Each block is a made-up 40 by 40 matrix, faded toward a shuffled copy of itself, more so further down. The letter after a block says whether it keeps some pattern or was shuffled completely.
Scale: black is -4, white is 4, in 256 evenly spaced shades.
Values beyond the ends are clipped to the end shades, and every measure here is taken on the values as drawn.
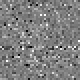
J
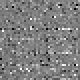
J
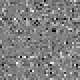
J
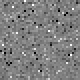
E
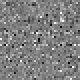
J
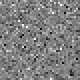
E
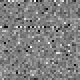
J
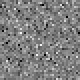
E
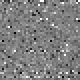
J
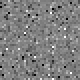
E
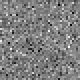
E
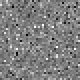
E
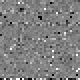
J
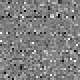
J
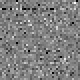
J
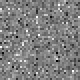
E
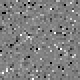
E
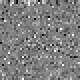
J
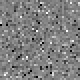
E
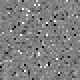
E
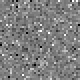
E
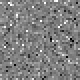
E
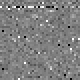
J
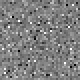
E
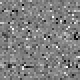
J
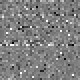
J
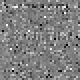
J
